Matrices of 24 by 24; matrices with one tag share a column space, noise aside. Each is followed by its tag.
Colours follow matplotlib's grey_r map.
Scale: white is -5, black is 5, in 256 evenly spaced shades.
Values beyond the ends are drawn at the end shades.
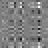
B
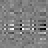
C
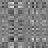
B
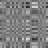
B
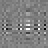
C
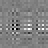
C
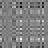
B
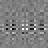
C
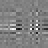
C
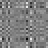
B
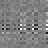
C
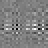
C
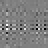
C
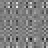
B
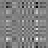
B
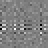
C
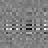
C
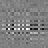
C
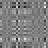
B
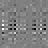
C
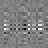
C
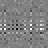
C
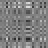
B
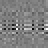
C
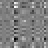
B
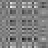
B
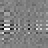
C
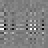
C
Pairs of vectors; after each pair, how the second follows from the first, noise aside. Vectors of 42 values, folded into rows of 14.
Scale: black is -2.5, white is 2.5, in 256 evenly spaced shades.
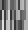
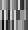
negated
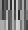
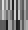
negated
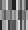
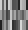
reversed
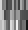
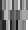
negated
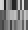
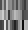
reversed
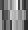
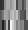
reversed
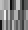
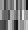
reversed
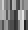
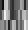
reversed
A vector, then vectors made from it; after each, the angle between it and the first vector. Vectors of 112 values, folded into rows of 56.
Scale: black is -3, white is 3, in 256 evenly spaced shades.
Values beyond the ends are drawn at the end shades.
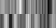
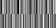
orthogonal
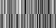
partly aligned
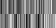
partly opposed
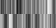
nearly opposite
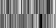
partly aligned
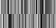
partly aligned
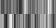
nearly opposite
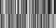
partly aligned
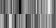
nearly opposite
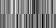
orthogonal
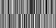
orthogonal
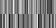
partly aligned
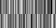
partly aligned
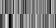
partly aligned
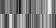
nearly opposite
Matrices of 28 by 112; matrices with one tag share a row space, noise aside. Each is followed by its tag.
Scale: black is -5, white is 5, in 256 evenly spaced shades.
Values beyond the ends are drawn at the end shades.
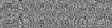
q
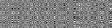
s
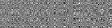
s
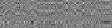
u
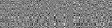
s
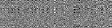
s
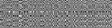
q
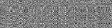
q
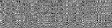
u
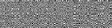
s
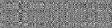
q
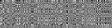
u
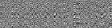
s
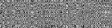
u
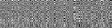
s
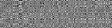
q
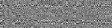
u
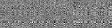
s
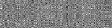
u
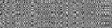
u
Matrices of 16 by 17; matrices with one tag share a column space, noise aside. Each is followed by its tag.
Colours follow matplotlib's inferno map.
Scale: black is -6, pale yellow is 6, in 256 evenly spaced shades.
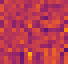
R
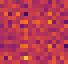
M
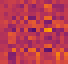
R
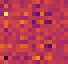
M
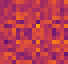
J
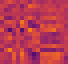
R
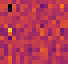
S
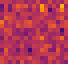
S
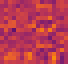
R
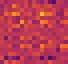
M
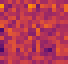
S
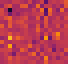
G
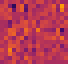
S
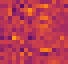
G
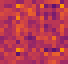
G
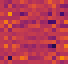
M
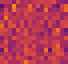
S
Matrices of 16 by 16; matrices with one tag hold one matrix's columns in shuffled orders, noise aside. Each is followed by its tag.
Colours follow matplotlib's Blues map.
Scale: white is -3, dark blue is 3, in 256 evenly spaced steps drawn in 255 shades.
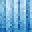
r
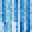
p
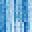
p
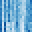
p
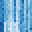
p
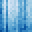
r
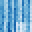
p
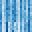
p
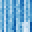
p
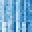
p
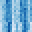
p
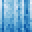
r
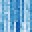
p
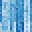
p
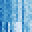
p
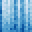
r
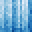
r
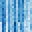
p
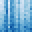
r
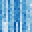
p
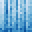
r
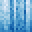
r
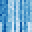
p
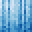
r
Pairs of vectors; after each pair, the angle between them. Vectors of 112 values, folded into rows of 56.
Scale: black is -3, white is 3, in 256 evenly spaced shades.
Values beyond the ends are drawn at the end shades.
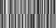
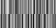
partly aligned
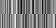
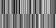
partly opposed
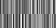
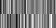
partly aligned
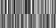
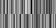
nearly opposite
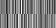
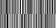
nearly parallel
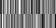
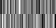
nearly parallel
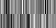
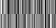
orthogonal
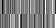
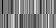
partly aligned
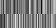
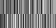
nearly parallel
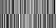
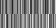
partly aligned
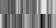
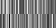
orthogonal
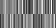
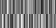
partly opposed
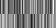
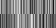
nearly opposite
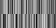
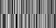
nearly parallel
